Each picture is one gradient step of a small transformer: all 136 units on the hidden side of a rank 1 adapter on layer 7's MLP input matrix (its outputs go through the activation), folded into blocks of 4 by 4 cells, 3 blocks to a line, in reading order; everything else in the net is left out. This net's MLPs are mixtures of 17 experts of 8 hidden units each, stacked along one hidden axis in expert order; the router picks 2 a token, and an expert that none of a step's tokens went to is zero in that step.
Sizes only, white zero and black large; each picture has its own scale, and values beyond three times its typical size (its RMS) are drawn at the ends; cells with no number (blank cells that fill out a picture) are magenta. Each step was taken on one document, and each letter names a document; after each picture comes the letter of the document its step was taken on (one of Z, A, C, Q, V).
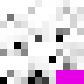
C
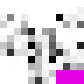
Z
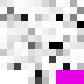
Z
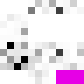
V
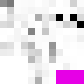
Z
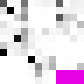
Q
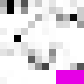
Q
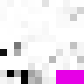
C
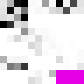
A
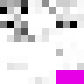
A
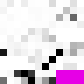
C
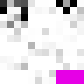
A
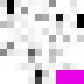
Z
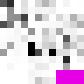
Z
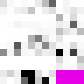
C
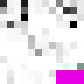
A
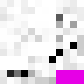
C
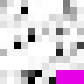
C
